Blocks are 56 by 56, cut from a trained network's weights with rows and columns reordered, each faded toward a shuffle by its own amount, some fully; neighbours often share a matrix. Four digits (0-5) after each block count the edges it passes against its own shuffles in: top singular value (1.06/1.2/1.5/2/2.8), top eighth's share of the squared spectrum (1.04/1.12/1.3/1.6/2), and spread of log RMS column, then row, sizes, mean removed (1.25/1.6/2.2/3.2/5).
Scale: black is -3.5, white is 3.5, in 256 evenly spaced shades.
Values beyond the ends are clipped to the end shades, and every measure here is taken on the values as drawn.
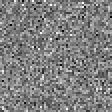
1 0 0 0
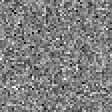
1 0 0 0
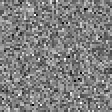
0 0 0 0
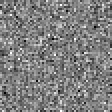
2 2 1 1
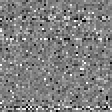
3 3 0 2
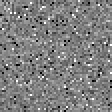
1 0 0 0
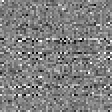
4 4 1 3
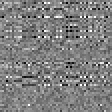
4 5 2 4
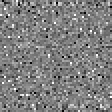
3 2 0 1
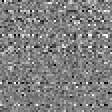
4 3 0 3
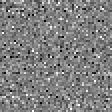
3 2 0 1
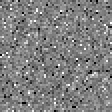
0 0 0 0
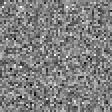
2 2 1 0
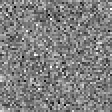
0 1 0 0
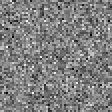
2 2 0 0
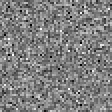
0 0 0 0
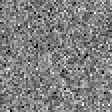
1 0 0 0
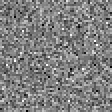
1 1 0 0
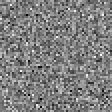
2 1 0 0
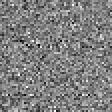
3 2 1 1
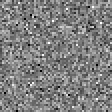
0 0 0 0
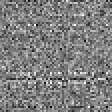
4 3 1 2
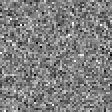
2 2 0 0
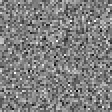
2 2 0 0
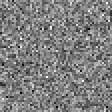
2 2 0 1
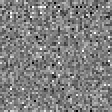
2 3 1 2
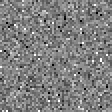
0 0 0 0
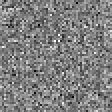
2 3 0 1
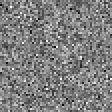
0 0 0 0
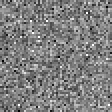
1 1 0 0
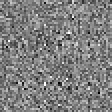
3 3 1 2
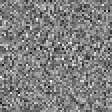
3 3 0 1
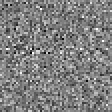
3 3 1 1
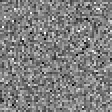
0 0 0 0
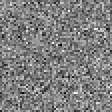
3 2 0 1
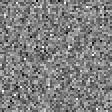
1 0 0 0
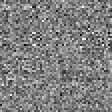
3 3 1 2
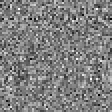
3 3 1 2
